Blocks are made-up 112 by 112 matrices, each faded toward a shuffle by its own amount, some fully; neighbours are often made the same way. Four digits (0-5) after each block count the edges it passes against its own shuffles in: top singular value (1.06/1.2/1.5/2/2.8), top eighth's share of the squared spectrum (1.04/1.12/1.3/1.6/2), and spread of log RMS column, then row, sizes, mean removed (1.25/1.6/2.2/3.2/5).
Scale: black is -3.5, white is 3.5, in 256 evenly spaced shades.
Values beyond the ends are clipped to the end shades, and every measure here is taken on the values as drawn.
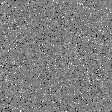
0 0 0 0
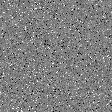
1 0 0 0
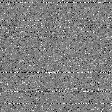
2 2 0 3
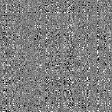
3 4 4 3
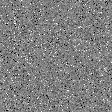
1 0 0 0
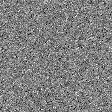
0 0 0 0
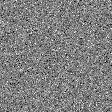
0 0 0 0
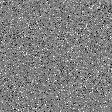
2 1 0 0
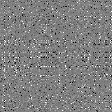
4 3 2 2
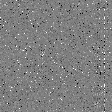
3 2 1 0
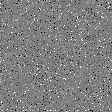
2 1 0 0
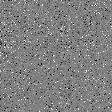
3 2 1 1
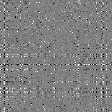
5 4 3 3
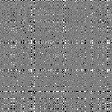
5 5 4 4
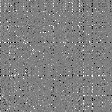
5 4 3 2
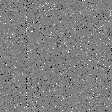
3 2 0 0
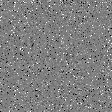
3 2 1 0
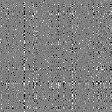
5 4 3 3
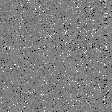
3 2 1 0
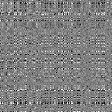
5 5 4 4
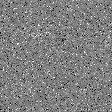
2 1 0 0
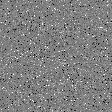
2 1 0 0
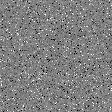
2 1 0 0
